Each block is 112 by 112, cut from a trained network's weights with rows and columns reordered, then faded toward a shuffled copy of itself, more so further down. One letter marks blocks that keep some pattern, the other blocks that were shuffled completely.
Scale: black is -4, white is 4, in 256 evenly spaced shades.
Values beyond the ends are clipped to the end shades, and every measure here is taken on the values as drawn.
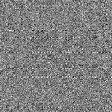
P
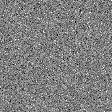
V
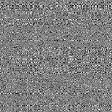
P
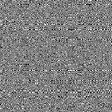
P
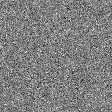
V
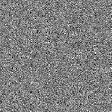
P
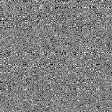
P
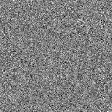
P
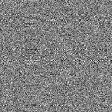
P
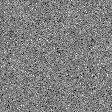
V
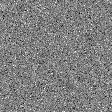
V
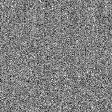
P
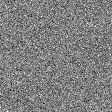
V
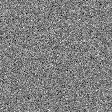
V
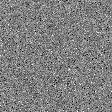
V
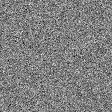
V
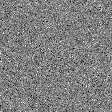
V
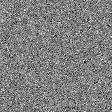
V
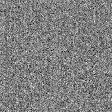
P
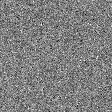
V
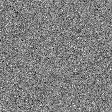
V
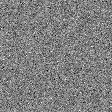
V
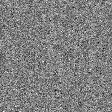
P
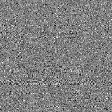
P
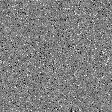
V
